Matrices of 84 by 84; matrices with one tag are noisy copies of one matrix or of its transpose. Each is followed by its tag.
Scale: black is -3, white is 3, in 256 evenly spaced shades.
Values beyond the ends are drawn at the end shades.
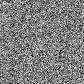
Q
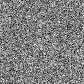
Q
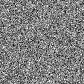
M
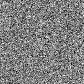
Q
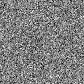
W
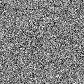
W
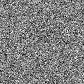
W
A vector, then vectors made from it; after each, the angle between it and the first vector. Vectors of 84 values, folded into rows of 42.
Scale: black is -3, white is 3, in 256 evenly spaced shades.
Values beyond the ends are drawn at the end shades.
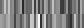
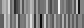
partly aligned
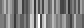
nearly parallel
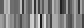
nearly parallel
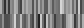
nearly opposite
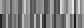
partly opposed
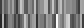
orthogonal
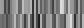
nearly opposite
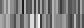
nearly parallel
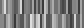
nearly parallel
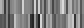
nearly opposite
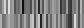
nearly parallel
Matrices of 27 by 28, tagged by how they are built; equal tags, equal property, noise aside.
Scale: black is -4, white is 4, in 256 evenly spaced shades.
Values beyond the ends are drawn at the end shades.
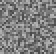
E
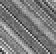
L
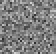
E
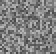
E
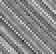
L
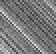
L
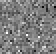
E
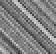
L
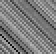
L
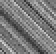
L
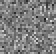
E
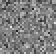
E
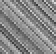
L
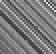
L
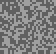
E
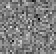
E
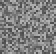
E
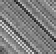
L
